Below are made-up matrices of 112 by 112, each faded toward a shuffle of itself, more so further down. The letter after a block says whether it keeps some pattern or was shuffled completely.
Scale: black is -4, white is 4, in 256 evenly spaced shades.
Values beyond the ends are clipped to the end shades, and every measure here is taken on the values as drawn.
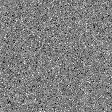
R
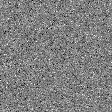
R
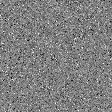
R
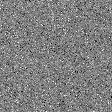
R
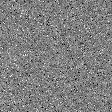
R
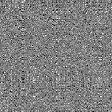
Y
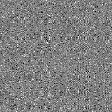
Y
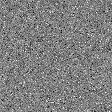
R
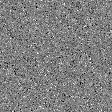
R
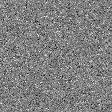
R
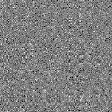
Y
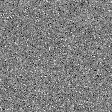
R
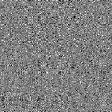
Y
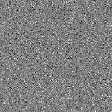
Y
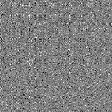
Y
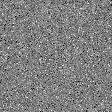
R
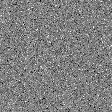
R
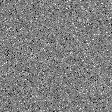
R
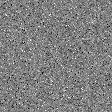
R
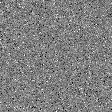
R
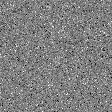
R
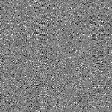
Y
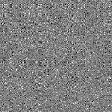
Y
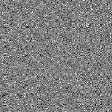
Y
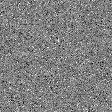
R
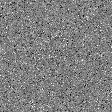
R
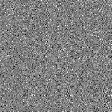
Y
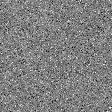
R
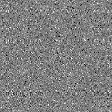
Y
